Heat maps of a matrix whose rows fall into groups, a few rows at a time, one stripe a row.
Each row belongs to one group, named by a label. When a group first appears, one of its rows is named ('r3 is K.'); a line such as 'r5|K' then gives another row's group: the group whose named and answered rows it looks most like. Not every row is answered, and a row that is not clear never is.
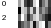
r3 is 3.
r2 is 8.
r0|8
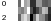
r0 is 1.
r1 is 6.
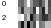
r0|6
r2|1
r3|3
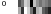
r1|6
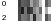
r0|3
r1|3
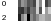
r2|3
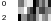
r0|6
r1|1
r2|3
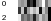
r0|3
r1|8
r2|6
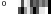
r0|6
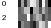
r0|8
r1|1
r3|3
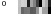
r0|8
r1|6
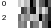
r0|1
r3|6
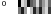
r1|6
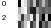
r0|8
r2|6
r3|1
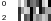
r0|8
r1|1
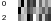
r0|3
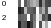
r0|8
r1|3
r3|3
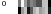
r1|8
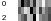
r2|6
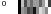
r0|8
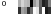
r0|1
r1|8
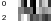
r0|6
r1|3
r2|1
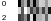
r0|3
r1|6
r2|3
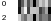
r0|3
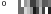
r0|1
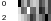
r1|6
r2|1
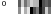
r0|8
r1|1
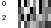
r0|8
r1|1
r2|3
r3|8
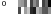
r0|6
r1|1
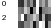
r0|3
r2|8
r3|3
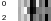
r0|1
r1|1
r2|1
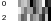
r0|1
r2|6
